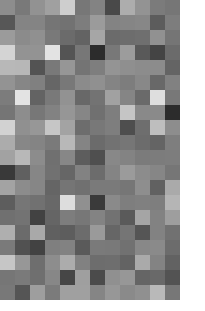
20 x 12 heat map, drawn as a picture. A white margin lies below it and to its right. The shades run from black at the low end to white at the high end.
Average level on the scale: 50%. Mirror symmetry: none. Calmest part: centre. Odd rows or columns: none.
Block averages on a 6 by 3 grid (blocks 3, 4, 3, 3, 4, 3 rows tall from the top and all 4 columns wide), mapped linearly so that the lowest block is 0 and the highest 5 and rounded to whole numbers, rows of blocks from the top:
3 2 2 | 5 2 2 | 5 3 2 | 2 1 3 | 0 2 2 | 3 3 2
